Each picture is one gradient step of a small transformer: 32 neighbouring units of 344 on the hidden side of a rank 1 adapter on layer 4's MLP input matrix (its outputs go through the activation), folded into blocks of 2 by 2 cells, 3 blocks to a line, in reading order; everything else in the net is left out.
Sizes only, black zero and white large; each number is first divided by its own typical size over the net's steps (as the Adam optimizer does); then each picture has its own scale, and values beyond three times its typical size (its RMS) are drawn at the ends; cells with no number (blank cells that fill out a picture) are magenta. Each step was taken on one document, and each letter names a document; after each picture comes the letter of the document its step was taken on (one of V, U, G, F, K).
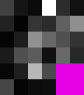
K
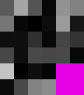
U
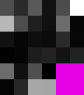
U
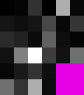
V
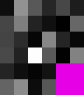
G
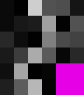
G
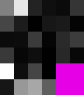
U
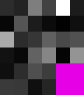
V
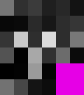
K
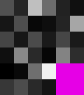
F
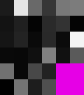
U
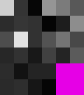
K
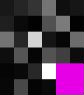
F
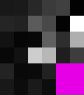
V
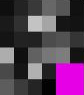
K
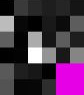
V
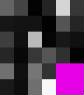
U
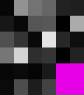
G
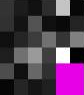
K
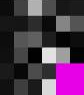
F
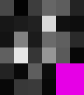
K
